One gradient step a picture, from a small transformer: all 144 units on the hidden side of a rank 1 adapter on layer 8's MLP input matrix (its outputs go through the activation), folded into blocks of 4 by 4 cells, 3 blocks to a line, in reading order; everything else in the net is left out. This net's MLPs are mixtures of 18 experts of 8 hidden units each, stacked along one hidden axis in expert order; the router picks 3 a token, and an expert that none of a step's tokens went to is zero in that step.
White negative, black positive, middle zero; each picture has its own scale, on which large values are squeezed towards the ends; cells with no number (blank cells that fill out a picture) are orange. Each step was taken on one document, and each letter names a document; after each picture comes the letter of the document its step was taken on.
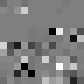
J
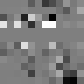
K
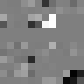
K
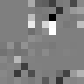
K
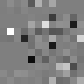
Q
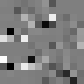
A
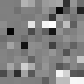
Q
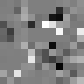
Q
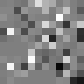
Q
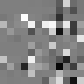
Q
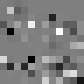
A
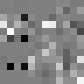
A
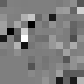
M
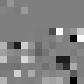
J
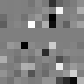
K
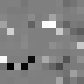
A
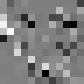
M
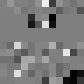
K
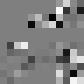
Q
